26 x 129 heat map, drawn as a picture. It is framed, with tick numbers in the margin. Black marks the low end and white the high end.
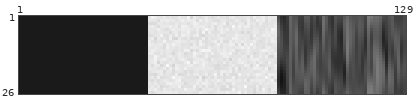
It is made of 1 by 3 panels. Panel 1,1: very low, flat. Panel 1,2: very high, fine-grained, faint in contrast. Panel 1,3: low, streaked downward.
